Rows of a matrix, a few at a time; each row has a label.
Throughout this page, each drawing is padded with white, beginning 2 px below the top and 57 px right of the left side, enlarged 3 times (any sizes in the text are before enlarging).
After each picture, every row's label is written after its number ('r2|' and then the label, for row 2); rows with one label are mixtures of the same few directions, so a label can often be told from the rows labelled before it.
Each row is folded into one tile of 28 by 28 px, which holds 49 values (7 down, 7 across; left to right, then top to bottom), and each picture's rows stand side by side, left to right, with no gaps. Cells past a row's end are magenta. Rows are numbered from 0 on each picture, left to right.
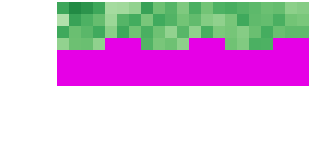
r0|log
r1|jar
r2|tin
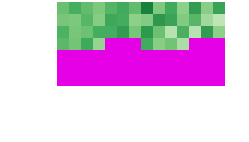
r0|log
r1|jar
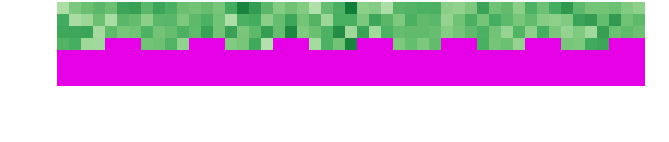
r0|tin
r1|log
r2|log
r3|jar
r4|log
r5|jar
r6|tin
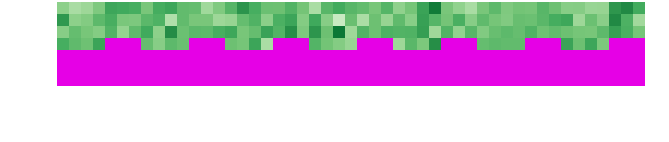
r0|log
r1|tin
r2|log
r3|tin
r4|jar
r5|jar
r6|log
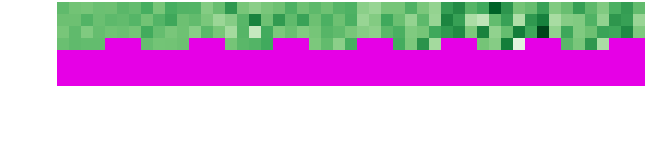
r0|tin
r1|jar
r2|tin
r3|log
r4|log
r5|log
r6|log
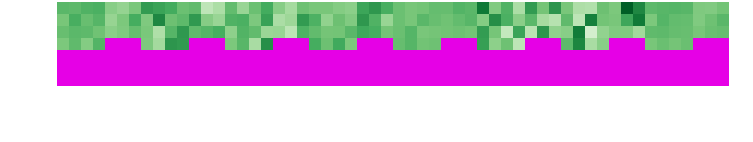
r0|log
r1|tin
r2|log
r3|log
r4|tin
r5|jar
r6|tin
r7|log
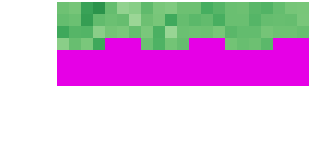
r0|jar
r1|tin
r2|jar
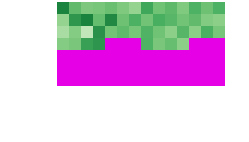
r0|tin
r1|jar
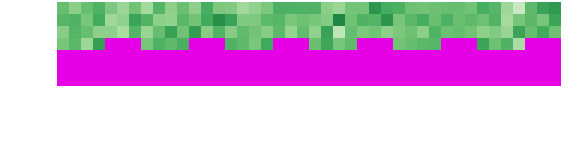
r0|log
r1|jar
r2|log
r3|tin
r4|tin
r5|jar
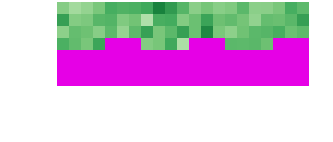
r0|log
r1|log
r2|jar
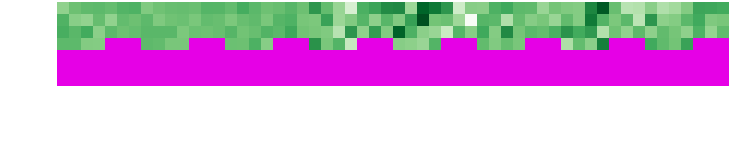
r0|tin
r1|tin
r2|log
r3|jar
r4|jar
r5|tin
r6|jar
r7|log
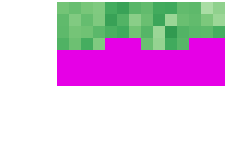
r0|log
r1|tin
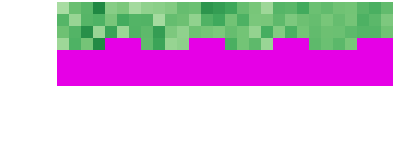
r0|jar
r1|tin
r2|jar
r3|log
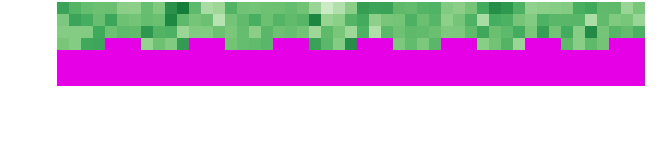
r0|tin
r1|jar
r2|tin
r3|log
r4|log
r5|log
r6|tin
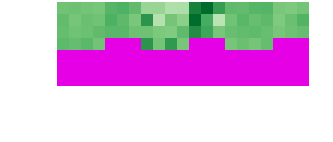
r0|log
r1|log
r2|log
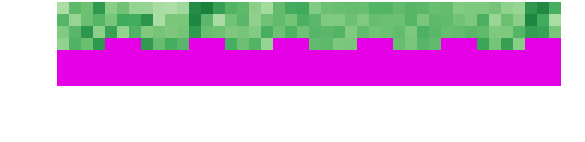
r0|jar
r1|log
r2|jar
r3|tin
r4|tin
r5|log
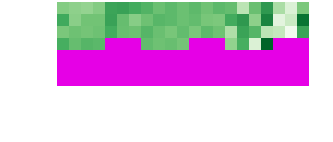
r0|log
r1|jar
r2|log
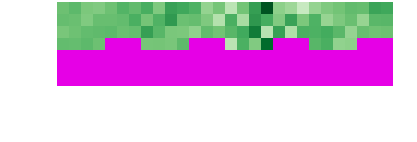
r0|jar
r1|jar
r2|jar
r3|tin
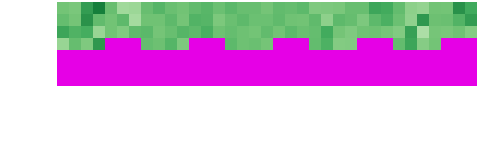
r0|jar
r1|log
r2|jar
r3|tin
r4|tin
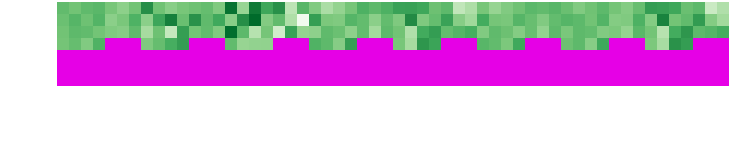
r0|log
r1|tin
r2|jar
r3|log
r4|tin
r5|log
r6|log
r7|tin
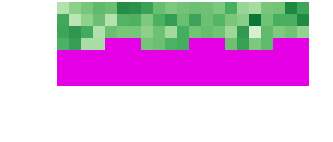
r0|tin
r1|tin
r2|tin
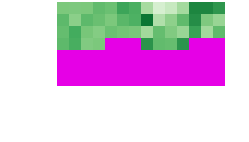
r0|tin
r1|log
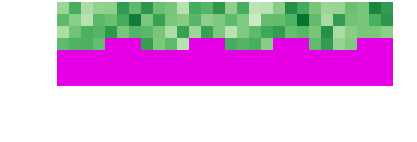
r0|jar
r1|jar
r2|jar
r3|tin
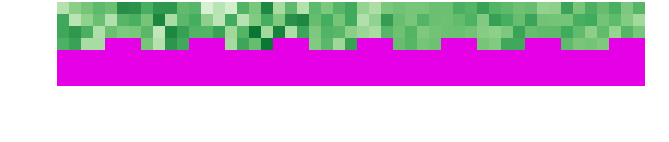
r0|tin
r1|tin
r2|jar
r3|log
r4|tin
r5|tin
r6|jar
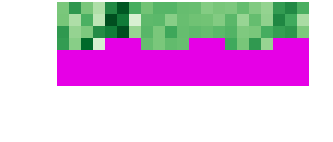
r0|log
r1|tin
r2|log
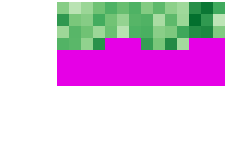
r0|log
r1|log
